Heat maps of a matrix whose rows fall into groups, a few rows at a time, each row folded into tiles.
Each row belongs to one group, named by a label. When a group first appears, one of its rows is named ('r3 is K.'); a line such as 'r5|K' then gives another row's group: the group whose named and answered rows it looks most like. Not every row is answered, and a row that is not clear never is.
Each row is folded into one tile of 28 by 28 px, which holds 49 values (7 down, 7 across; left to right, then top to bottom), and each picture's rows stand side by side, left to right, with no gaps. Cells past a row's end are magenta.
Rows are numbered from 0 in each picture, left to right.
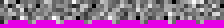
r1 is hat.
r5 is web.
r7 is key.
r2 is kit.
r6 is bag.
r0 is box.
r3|hat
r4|web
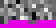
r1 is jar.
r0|box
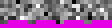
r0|box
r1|web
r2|box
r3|jar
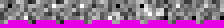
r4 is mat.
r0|hat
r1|bag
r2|bag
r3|hat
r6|web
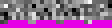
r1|mat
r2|mat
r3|key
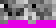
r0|mat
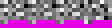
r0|key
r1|key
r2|key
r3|kit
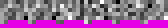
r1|web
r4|bag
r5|hat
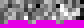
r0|hat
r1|hat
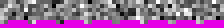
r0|web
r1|key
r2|bag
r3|bag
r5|kit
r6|jar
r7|kit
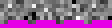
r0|web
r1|jar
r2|box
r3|web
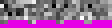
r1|key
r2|hat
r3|mat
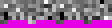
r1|kit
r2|jar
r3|box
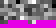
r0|box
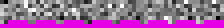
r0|bag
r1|key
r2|jar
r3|bag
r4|web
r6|kit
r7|kit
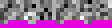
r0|hat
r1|mat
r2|hat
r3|bag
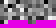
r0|box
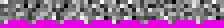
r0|key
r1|hat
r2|hat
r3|kit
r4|kit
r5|box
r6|bag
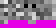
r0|key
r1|mat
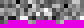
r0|box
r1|jar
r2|hat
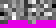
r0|jar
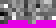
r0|jar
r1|hat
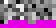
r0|box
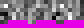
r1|web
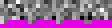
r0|kit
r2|web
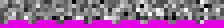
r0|hat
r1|web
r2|box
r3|box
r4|web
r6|jar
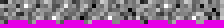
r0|bag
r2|web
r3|hat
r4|mat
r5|bag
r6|hat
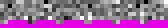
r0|hat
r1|box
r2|box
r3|mat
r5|bag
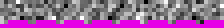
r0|kit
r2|hat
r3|web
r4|hat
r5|bag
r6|web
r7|bag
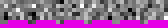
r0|jar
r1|jar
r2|bag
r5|hat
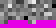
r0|web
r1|key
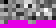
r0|bag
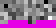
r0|mat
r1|box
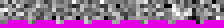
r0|key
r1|web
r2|kit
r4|mat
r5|key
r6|jar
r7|box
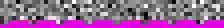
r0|box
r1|box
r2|kit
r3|key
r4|mat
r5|jar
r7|box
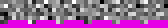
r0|jar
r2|kit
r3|box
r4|key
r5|key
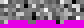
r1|jar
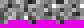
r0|hat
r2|bag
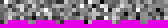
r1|jar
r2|bag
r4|web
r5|mat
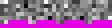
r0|key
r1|kit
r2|web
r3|hat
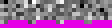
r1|box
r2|key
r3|mat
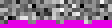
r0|box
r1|mat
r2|key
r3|kit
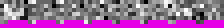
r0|jar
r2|key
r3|kit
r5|bag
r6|jar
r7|jar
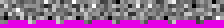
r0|jar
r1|kit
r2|kit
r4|bag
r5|web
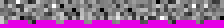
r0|kit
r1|bag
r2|mat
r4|mat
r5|box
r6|bag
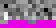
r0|mat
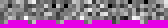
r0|hat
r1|key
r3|key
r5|bag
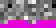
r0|hat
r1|key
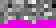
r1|key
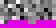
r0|kit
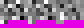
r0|kit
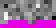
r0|mat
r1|web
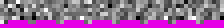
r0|kit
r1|jar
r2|hat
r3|key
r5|hat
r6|box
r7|web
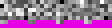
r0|jar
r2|bag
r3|kit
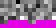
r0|box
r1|hat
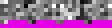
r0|key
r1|bag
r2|jar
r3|bag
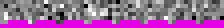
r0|mat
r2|jar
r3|jar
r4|bag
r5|hat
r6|web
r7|web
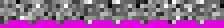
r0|box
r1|web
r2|web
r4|key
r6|box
